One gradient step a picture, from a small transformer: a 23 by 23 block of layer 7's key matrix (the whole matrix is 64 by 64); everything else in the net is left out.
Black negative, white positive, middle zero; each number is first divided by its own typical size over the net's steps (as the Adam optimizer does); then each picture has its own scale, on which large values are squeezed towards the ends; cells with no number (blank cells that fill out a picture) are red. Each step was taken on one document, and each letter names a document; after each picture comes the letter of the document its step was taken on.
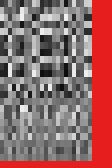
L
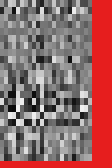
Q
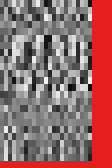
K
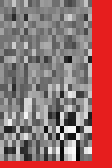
K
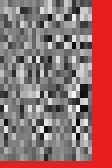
L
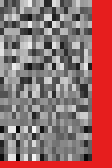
K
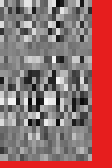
Q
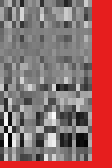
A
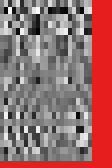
A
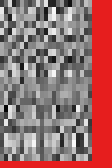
A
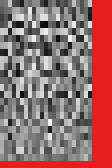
L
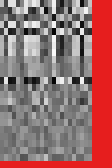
Q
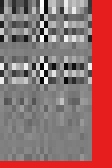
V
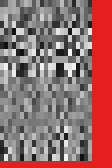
K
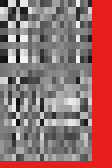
Q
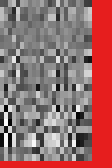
A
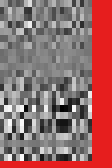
V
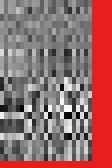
V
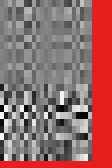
V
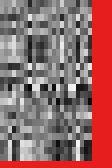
K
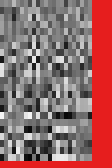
K
